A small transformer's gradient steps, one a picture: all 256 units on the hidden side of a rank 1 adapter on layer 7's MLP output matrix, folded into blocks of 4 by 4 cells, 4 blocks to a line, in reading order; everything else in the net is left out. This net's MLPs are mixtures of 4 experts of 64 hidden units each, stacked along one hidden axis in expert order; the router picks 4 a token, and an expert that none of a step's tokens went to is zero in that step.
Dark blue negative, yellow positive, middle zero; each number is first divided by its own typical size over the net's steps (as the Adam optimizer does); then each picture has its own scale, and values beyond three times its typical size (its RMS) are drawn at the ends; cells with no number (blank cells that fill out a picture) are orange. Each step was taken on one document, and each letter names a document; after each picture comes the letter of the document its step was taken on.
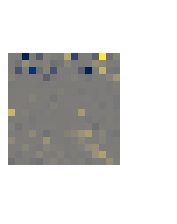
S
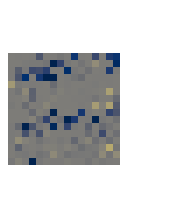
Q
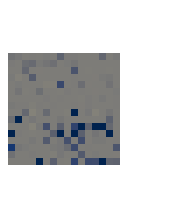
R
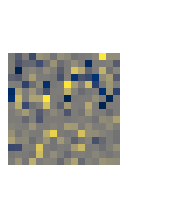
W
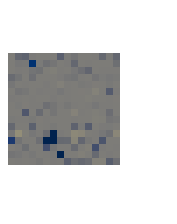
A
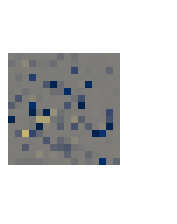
R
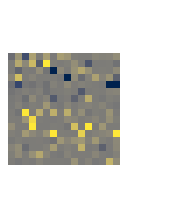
W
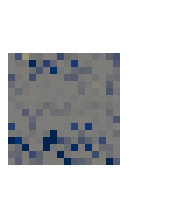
A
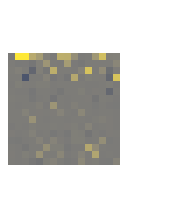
S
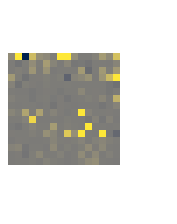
S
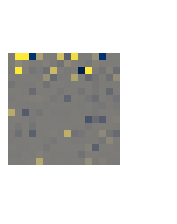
S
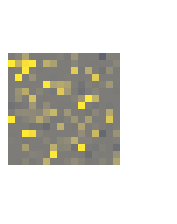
R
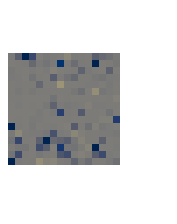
A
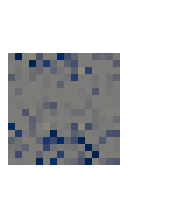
A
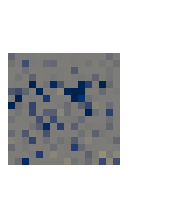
R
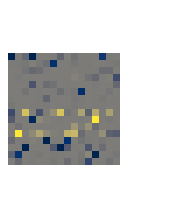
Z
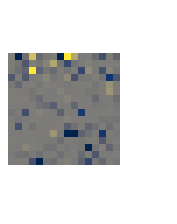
S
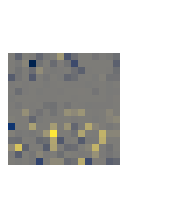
A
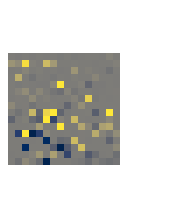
R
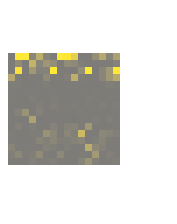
S
